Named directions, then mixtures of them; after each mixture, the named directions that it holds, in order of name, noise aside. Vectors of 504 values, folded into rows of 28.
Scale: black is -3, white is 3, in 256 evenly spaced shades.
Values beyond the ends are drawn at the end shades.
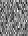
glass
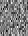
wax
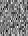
wax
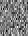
wax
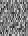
glass, wax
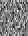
glass, wax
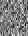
wax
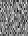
glass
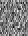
glass, wax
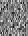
glass, wax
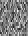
glass, wax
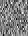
glass, wax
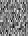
glass, wax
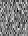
glass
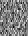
glass, wax
